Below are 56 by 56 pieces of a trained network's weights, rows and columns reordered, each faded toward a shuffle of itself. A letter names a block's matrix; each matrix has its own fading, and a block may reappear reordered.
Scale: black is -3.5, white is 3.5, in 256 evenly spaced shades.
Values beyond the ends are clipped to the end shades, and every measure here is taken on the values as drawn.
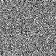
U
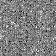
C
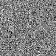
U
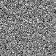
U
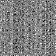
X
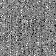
C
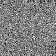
U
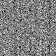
C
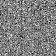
C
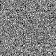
U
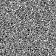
U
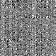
X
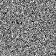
U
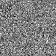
U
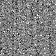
C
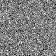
U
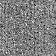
C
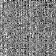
X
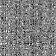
X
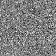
U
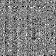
X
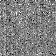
C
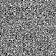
U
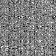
X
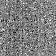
C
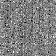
C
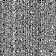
X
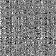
X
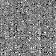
C
